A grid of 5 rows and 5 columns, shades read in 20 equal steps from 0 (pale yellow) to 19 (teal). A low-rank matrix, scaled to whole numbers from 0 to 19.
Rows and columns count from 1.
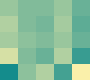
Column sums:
43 48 49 44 53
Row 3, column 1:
7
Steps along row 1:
up same down up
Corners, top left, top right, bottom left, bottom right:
8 12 19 0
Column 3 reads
10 11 10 12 6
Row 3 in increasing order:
7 8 9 10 12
